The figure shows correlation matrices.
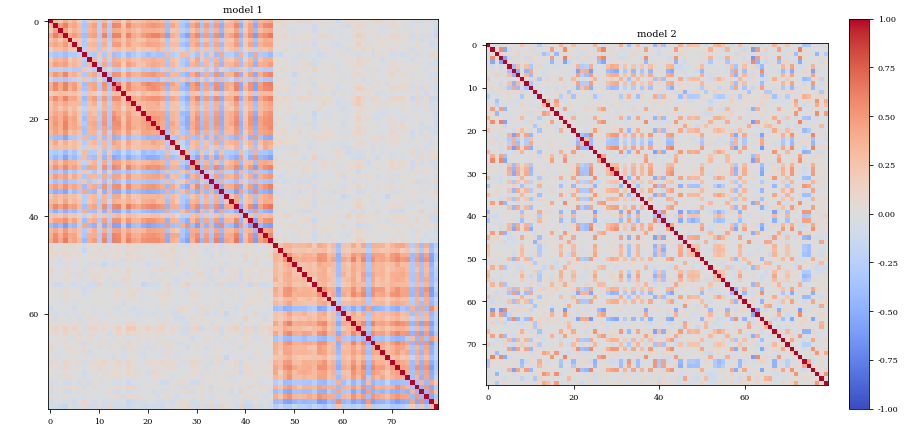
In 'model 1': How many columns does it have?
80
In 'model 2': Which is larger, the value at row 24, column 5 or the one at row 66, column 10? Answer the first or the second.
the first
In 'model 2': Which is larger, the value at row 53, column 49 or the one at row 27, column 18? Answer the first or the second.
the second
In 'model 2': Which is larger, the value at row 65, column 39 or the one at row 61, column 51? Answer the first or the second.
the second
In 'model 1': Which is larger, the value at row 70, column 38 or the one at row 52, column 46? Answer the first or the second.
the second
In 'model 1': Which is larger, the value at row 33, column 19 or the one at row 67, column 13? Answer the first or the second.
the second
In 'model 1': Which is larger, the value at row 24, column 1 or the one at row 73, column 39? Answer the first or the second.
the second
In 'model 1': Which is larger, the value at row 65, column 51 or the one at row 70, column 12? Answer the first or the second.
the second
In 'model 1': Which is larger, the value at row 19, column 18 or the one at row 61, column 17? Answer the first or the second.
the first
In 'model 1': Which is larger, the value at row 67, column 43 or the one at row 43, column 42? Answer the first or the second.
the first
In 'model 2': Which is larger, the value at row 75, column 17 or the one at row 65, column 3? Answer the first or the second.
the second
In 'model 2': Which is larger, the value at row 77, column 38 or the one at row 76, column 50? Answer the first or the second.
the second
